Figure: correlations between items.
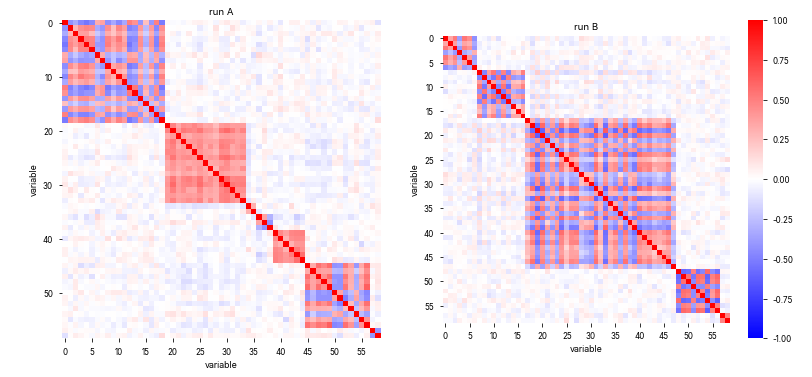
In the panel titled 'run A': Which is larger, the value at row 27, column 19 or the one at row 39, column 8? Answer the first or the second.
the first
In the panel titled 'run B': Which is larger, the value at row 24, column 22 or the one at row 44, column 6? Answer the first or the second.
the first
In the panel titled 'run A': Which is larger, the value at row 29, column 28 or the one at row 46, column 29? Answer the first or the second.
the first
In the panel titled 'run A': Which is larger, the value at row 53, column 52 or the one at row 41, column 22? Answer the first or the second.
the first
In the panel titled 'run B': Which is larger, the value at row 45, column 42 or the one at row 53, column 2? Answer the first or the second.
the first
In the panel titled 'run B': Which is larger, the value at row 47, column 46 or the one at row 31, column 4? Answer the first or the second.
the second
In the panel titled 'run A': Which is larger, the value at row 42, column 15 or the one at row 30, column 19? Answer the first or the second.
the second
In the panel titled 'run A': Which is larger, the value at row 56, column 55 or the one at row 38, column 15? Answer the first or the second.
the first
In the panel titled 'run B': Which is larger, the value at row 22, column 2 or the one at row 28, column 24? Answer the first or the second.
the first
